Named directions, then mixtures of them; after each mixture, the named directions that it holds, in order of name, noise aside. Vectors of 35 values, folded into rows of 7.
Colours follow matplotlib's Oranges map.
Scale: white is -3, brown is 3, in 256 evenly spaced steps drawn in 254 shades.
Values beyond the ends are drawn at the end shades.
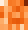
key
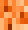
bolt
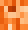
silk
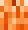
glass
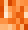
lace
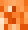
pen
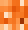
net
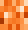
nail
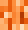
bolt, key, lace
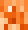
pen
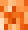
pen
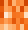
glass, lace
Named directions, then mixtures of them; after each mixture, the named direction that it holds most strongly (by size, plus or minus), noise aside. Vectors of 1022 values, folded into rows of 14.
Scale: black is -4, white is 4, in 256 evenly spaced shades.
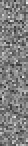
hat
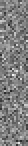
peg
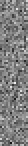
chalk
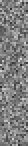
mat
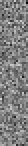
hat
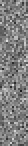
mat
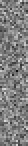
mat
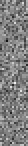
chalk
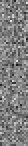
hat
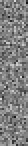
hat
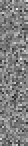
chalk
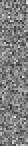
hat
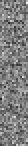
hat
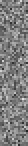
mat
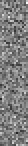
hat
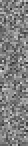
mat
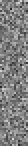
mat
